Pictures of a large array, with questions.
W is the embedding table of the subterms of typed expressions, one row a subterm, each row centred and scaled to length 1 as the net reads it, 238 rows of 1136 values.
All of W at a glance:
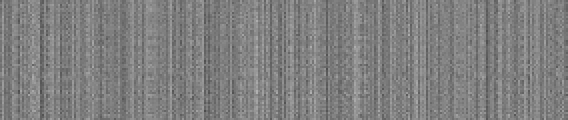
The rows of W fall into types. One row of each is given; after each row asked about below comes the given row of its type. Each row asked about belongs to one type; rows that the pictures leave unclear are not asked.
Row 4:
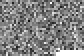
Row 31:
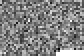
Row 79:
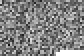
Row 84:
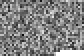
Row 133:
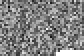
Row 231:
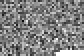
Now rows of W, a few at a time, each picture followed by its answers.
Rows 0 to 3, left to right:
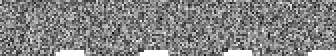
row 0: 79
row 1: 84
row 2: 84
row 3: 4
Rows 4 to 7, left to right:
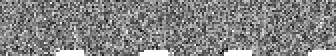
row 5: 84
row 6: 31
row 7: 133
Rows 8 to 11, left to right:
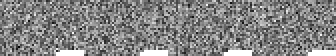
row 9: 79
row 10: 133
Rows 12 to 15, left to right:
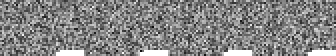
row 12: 79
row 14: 79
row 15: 231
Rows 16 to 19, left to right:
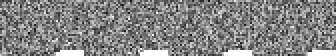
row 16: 84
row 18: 84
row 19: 84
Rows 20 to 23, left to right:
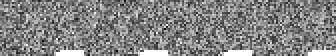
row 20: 79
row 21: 84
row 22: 84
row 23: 79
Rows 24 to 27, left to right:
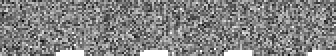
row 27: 79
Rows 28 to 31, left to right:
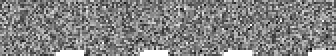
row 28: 84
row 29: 79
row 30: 84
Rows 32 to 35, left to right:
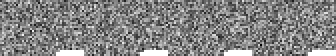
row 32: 4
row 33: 231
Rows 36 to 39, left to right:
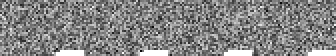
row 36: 84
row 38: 31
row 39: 79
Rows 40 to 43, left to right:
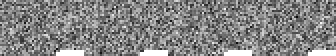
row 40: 31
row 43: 133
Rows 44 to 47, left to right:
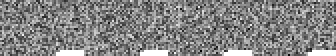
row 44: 79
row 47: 84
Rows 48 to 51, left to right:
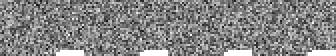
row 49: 4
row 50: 31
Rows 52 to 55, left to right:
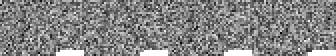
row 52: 31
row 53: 231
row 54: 31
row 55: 84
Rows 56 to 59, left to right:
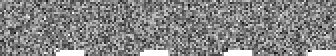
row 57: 31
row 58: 31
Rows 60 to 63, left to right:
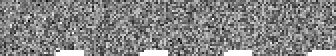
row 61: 133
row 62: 79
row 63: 84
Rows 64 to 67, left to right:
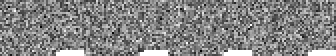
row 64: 231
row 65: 84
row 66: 84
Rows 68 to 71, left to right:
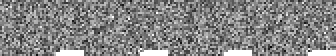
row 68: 79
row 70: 79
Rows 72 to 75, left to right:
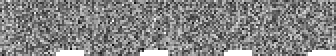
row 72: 4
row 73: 133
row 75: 84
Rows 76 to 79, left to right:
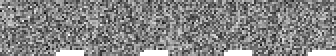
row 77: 133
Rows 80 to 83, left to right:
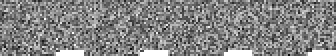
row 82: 31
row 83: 84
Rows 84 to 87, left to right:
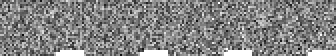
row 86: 4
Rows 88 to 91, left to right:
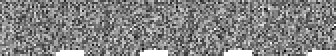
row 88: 4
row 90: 133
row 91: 84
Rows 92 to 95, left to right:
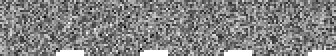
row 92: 133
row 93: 31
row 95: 79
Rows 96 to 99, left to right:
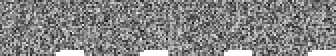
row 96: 231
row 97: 4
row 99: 79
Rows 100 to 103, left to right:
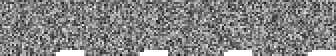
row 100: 231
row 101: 79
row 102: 231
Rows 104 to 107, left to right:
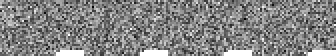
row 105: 133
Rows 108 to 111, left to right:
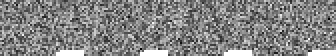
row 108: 79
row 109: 133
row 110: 133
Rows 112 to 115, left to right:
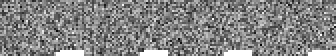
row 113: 133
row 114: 79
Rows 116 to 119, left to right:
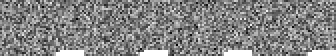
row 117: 84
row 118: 79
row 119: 84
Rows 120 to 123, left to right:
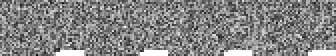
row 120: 84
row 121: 31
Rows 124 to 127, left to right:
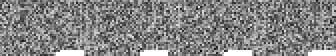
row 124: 84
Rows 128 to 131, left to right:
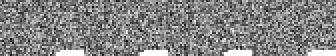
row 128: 79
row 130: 231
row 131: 79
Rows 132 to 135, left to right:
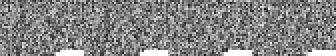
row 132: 133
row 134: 84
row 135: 84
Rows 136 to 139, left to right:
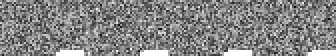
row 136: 31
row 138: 31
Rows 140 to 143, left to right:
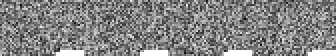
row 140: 31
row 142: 79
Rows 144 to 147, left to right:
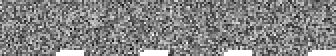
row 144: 31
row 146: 79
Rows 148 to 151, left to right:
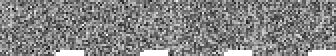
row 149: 31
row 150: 4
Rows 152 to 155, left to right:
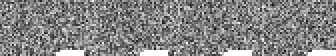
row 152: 231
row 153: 4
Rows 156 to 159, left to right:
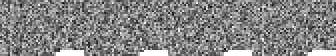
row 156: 133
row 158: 84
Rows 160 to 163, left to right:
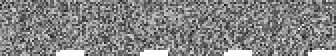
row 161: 31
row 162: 133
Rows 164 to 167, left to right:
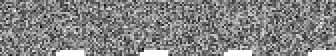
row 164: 231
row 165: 31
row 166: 31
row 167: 133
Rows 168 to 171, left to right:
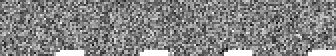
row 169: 79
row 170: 31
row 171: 31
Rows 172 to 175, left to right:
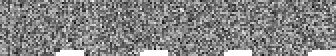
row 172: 133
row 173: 4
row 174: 4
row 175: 231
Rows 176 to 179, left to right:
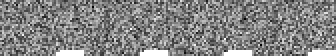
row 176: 79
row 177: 133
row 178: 79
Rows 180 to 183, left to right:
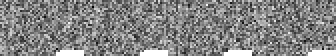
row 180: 133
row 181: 133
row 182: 133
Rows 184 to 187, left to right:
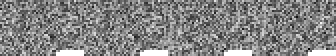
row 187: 133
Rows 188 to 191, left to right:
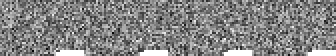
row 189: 84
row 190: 231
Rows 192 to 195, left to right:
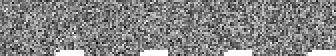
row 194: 231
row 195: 84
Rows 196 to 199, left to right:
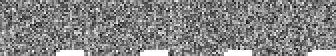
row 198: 4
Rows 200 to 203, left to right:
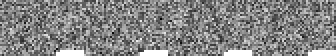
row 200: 31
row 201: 84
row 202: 133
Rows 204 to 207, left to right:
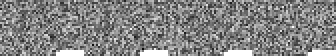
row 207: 31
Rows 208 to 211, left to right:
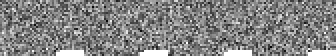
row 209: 84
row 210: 79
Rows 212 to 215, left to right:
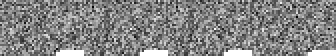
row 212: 31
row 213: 133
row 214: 133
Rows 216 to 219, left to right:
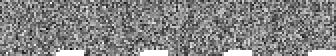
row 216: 4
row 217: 79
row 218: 133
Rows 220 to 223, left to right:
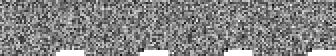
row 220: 79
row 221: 84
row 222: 31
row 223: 31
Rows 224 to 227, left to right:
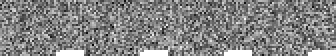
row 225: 79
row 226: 4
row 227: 231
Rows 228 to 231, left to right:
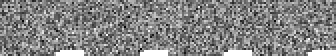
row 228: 84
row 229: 31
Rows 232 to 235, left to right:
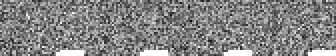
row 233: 79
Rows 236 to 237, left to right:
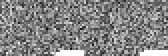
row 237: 79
